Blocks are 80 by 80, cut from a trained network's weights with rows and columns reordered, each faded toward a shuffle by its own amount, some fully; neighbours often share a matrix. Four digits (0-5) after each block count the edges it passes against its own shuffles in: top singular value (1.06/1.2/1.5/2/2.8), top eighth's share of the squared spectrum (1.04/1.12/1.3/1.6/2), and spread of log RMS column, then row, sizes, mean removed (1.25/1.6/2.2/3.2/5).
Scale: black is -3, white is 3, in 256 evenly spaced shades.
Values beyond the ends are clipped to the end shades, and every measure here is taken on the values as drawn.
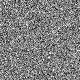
0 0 0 0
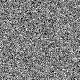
0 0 0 0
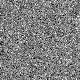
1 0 0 0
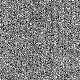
2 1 0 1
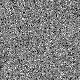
0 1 0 0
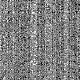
4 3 0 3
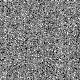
1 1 0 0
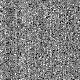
2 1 0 1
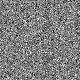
0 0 0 0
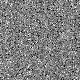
0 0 0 0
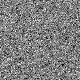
1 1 0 0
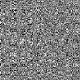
4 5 3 3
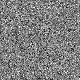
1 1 0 0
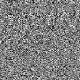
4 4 2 3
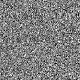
3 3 1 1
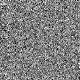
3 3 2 1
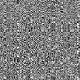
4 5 3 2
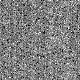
2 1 0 1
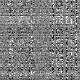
4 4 4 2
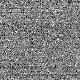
2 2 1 0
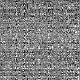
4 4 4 1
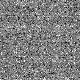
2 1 1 0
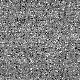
2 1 1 0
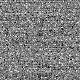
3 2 2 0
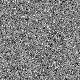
1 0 0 0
